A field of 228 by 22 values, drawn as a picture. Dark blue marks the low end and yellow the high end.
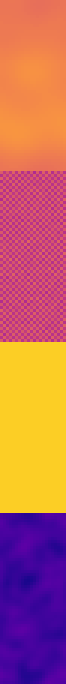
The table splits into 4 rows of 1 panel. Panel 1,1: high, smooth, faint in contrast. Panel 2,1: middling, checkered. Panel 3,1: very high, flat. Panel 4,1: very low, blotchy, faint in contrast.
